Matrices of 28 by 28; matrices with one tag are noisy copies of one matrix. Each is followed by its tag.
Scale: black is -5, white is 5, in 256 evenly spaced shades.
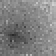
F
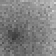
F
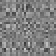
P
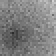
F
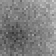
F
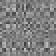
P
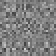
P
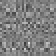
P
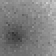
F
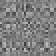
P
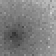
F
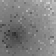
F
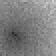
F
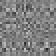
P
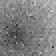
F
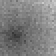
F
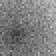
F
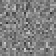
P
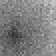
F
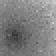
F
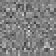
P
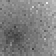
F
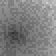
F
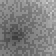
F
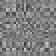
P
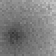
F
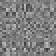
P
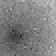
F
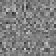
P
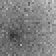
F
